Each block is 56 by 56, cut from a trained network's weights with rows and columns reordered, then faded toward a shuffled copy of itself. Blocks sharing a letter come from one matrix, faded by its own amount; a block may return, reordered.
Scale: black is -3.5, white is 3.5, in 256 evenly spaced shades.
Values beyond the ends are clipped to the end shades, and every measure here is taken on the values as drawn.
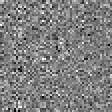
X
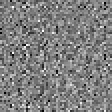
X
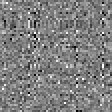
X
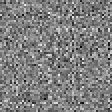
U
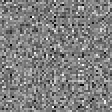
X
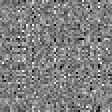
X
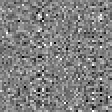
X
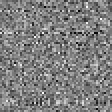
U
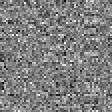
U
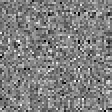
X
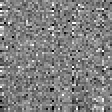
X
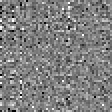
X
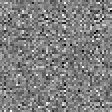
X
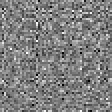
X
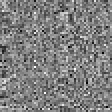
U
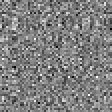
U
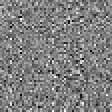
X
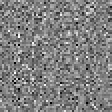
X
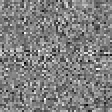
U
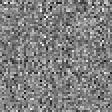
U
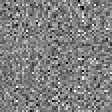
X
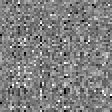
X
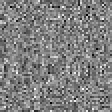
U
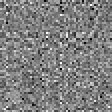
X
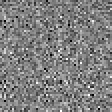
X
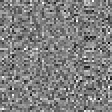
U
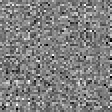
X
